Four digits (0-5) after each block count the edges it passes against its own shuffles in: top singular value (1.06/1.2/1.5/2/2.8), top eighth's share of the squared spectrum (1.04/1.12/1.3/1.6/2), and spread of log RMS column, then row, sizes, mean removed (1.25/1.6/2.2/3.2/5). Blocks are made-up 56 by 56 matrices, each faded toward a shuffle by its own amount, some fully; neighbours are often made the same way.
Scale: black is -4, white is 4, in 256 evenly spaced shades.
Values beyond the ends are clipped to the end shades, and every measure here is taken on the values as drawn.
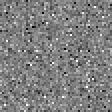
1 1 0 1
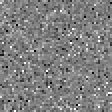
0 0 0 0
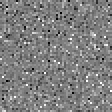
0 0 0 0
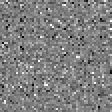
3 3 1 2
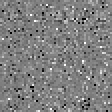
3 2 1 1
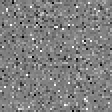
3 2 0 0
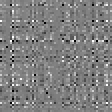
5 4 3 3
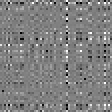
5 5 3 3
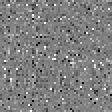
3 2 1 0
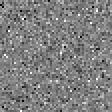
0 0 0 0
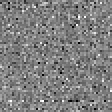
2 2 1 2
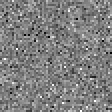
0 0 0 0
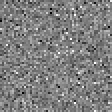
2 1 1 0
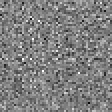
3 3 2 2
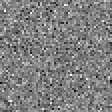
1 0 0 0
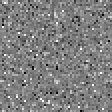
1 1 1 0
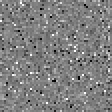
1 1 0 0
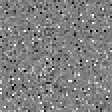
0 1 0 0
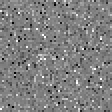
0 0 0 0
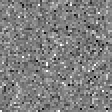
1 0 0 0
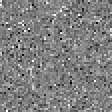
1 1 0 0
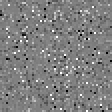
2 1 1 1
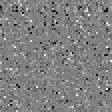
2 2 1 1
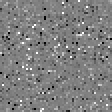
1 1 0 0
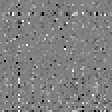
3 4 1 2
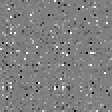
3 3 1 1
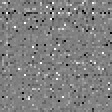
3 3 1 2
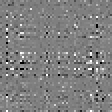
4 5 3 3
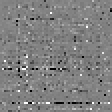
4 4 1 2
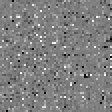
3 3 1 1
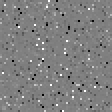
0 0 0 0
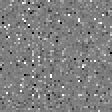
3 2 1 0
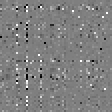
4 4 2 2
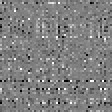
4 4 2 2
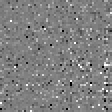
3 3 1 1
